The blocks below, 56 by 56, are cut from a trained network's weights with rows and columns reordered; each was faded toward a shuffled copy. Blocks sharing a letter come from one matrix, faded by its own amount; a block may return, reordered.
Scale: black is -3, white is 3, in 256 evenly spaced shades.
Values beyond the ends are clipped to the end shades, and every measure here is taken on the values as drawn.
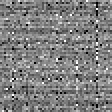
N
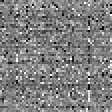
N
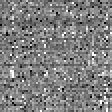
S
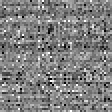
N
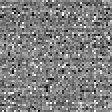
S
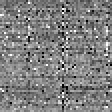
N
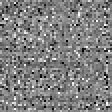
S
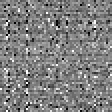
N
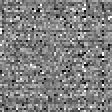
N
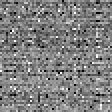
N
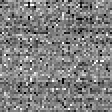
S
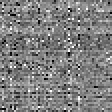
N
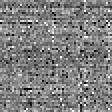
N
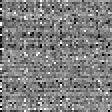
N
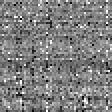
N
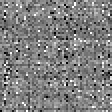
S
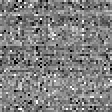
S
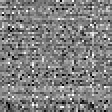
N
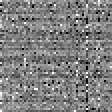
N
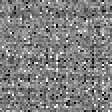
S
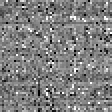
S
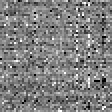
N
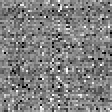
N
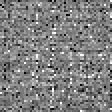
S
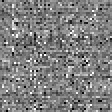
S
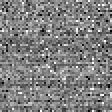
S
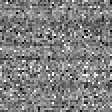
S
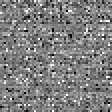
S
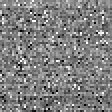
S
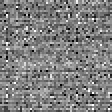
N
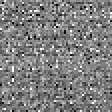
S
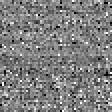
S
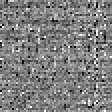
N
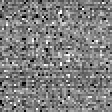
S
